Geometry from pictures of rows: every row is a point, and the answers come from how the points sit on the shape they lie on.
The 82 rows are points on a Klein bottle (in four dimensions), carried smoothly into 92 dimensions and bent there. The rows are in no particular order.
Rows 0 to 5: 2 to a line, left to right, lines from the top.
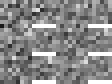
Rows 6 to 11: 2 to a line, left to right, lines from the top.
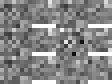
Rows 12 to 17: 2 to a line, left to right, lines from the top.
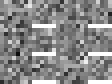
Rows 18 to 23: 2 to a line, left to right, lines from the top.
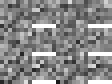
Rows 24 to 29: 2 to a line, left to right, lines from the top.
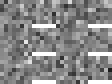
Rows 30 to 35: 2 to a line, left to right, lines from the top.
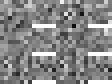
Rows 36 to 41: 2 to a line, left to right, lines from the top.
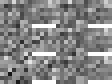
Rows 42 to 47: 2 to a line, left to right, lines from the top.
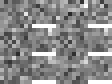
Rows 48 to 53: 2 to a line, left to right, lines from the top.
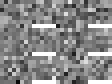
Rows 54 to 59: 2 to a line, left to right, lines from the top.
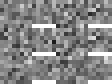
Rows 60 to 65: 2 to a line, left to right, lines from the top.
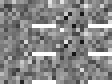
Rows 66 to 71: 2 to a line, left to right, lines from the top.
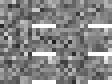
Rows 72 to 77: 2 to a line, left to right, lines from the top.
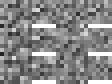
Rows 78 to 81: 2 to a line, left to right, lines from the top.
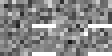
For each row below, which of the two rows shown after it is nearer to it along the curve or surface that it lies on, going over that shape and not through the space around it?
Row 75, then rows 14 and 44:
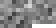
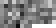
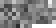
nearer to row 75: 44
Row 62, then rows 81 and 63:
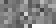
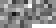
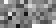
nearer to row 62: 81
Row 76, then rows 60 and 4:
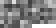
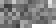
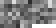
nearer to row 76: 60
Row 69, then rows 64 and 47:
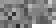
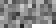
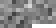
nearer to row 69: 47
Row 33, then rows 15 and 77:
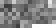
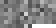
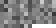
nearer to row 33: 15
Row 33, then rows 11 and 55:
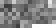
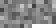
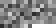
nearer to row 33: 55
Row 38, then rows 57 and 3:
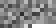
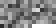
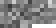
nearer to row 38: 3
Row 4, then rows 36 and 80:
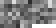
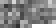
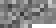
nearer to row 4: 80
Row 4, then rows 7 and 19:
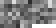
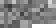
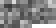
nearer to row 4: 7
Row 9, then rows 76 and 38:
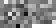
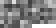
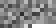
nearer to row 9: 76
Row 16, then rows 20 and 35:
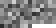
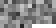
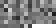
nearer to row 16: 35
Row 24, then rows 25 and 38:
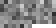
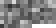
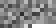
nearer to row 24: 38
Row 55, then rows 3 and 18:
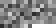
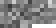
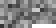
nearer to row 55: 3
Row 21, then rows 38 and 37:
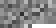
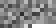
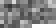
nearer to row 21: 38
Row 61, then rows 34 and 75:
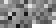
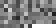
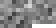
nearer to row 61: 75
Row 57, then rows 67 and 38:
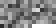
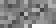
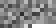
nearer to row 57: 67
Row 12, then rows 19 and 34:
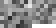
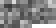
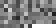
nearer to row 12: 19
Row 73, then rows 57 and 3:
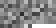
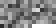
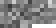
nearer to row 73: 3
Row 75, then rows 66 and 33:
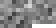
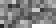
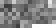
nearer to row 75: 33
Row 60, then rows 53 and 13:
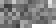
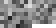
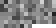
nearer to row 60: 53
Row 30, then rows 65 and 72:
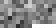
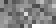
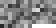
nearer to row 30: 65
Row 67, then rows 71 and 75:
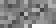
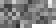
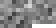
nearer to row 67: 71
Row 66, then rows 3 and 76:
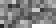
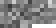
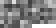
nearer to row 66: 76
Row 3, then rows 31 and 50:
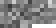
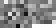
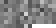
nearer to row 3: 50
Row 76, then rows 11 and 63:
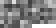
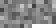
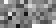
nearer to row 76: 63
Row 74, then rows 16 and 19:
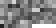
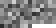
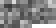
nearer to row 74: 19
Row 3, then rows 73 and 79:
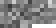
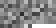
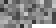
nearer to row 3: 73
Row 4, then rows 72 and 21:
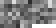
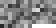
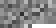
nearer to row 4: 21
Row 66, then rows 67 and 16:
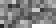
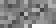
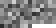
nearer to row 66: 67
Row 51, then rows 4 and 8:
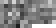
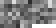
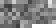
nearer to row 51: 8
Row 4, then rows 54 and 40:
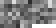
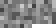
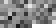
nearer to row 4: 40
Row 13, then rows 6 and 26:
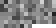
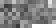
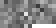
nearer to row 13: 26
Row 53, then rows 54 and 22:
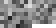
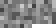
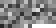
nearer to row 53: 54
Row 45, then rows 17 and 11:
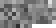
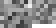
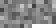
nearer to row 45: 17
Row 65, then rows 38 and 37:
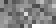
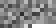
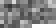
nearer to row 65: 38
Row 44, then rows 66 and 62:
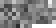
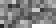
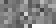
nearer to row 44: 66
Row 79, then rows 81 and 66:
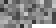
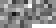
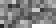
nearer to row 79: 81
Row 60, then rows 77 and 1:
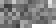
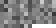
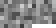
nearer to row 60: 77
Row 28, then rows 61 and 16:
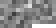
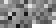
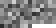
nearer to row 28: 61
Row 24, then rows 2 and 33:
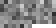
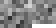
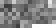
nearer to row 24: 2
